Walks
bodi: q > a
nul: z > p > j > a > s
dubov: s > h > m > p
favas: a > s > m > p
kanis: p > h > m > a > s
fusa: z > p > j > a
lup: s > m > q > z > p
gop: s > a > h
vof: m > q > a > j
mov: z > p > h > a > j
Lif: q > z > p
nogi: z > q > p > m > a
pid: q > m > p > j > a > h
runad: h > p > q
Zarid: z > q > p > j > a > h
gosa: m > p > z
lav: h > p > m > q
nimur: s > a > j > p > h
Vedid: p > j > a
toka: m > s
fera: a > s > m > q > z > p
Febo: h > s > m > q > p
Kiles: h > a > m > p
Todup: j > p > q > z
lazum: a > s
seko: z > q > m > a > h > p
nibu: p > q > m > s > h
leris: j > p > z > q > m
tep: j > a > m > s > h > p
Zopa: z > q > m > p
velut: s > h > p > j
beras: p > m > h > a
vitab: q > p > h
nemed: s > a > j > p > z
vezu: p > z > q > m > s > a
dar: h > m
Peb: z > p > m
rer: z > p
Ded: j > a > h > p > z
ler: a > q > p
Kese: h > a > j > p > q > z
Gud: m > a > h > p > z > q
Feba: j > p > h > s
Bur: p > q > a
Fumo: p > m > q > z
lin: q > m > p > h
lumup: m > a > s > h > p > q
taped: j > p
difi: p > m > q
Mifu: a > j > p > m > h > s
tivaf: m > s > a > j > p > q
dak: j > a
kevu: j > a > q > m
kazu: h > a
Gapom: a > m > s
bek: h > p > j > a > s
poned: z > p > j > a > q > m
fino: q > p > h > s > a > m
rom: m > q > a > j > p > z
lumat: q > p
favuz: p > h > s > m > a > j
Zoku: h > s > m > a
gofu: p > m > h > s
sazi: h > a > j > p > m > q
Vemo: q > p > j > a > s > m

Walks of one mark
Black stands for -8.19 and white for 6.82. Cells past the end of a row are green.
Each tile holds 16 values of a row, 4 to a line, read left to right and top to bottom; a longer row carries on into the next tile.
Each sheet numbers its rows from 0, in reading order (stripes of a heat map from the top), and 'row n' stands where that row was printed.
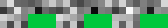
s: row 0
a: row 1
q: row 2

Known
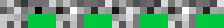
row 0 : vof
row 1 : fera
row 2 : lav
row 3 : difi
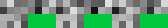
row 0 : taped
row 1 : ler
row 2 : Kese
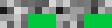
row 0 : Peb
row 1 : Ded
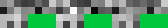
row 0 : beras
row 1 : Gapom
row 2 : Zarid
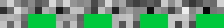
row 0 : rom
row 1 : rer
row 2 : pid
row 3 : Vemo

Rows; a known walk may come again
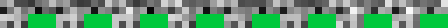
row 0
gop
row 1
beras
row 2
Vemo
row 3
nul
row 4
nimur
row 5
tep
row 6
leris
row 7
fera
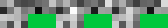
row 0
kazu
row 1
nogi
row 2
sazi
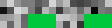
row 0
gosa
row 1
favuz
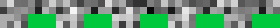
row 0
taped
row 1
poned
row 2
Zoku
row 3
lav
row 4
velut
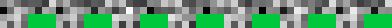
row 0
seko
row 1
dubov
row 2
Gapom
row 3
dak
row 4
vof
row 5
Zopa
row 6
lumup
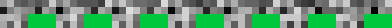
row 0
Zarid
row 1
lin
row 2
Peb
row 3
nibu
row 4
vitab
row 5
kanis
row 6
Vedid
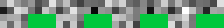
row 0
Lif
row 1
tivaf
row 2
fusa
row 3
difi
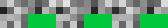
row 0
Kese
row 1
nemed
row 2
rom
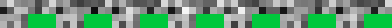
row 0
rer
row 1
pid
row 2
Febo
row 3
lup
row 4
toka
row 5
Ded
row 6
Kiles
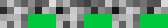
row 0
lumat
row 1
dar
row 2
runad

